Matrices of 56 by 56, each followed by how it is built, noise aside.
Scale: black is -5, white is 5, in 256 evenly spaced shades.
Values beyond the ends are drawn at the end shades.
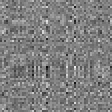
low rank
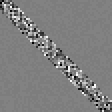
banded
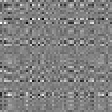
low rank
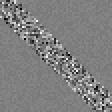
banded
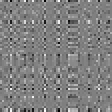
low rank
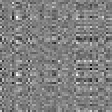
low rank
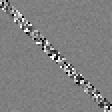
banded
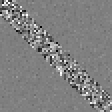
banded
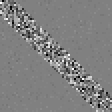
banded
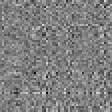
low rank
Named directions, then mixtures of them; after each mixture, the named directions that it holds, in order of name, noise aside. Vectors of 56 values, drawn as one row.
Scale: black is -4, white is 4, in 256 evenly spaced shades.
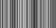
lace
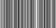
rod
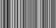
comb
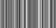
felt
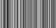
comb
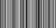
felt, rod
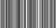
felt, rod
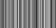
felt, rod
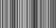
lace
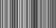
lace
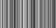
lace, rod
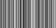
lace, rod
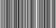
rod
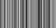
felt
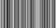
comb, rod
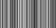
lace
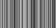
lace, rod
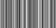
felt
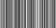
felt, rod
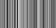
comb, lace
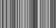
felt, lace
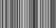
felt, lace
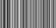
comb, felt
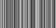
lace, rod
